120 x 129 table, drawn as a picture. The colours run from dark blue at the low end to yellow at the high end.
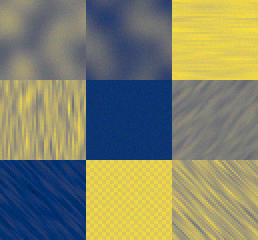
It is made of 3 by 3 panels. Panel 1,1: middling, smooth. Panel 1,2: low, smooth. Panel 1,3: very high, streaked across, faint in contrast. Panel 2,1: high, streaked downward. Panel 2,2: very low, flat. Panel 2,3: middling, slanting up to the right, faint in contrast. Panel 3,1: very low, slanting down to the right, faint in contrast. Panel 3,2: very high, checkered, faint in contrast. Panel 3,3: high, slanting down to the right.
